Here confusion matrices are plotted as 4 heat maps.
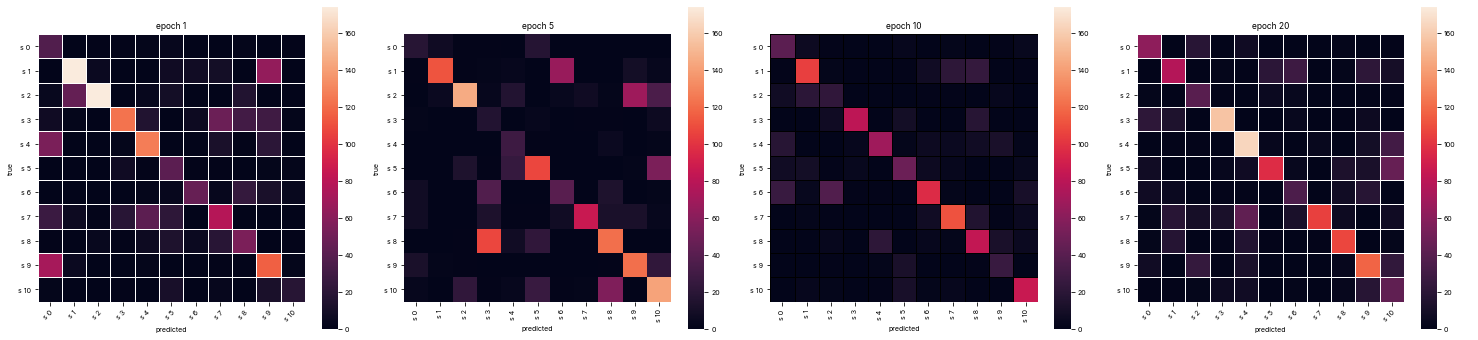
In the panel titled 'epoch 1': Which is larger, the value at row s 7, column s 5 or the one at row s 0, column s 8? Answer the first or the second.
the first
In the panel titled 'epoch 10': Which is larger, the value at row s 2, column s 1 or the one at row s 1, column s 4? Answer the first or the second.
the first
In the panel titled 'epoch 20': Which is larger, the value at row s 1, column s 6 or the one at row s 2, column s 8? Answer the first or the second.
the first
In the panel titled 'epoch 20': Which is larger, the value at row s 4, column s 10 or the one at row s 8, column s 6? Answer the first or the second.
the first
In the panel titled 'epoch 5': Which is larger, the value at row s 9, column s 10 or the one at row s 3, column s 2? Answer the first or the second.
the first
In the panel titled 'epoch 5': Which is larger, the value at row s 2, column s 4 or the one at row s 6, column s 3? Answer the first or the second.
the second
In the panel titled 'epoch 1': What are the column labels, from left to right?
s 0, s 1, s 2, s 3, s 4, s 5, s 6, s 7, s 8, s 9, s 10
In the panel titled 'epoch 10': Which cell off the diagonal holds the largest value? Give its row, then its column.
s 6, s 2
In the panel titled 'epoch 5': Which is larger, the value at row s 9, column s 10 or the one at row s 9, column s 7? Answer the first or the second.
the first
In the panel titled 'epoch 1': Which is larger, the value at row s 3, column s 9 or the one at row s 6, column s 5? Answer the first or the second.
the first
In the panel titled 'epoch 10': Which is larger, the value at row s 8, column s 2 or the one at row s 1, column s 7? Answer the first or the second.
the second
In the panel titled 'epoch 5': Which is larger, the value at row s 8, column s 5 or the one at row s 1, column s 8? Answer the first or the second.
the first
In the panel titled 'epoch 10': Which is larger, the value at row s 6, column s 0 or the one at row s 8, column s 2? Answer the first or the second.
the first
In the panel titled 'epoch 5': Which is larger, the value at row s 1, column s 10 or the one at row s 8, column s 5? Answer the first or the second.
the second
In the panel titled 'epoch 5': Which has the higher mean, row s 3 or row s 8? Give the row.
s 8
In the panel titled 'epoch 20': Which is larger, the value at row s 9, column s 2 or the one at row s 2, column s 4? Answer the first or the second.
the first
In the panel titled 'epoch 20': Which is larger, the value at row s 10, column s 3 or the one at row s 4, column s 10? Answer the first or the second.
the second
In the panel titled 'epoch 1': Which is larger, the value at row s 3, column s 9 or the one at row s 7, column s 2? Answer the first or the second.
the first
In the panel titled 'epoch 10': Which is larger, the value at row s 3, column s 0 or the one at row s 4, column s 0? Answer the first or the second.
the second
